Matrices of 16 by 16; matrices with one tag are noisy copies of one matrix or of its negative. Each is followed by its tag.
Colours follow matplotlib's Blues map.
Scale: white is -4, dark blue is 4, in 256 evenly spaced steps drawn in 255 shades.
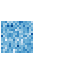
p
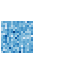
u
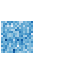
p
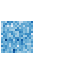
p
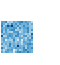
p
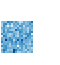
p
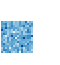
u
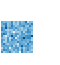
u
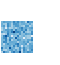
u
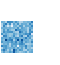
p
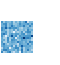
u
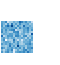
p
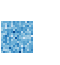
u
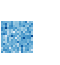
u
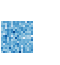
u
